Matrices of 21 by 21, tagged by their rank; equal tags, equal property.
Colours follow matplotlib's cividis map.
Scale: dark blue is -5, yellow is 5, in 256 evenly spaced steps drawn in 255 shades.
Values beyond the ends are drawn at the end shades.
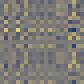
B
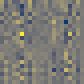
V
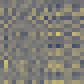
V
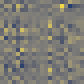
V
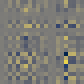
B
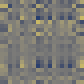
B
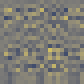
V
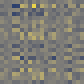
V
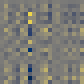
B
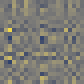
V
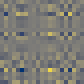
B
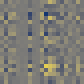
B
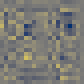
V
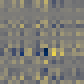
B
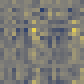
V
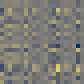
B
